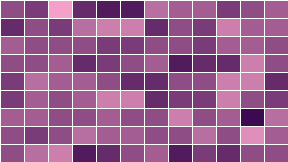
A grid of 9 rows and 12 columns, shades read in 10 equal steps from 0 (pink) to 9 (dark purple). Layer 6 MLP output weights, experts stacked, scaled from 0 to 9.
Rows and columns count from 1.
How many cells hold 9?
1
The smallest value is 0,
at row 1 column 3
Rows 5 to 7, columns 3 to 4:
4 4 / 5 4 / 5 5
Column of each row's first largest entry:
5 1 5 8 6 7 11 2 4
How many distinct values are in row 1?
7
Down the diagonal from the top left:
5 5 5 7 5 2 5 5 6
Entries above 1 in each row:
11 12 12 12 12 12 12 11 12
